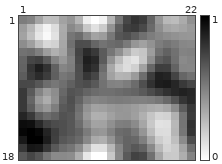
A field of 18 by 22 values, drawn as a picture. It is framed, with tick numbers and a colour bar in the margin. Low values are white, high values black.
Mirror symmetry: none. Ninth with the highest average: bottom left. Average level on the scale: 50%. Grain: blotchy.
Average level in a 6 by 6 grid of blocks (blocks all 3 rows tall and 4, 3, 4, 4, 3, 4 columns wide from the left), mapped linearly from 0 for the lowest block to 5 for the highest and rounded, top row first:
010331 | 214112 | 434144 | 332224 | 542202 | 530221
